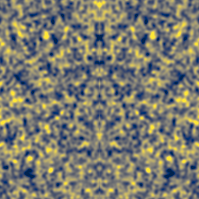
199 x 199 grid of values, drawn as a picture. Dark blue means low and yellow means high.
Grain: blotchy. Mirror symmetry: left to right. Stripes: none. Seam: none. Odd rows or columns: none. Slope: none.
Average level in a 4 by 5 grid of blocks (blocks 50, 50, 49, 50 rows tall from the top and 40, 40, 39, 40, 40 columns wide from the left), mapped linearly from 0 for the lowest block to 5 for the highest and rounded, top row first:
2 0 5 0 2
2 1 0 1 2
4 2 2 2 4
1 4 2 4 1
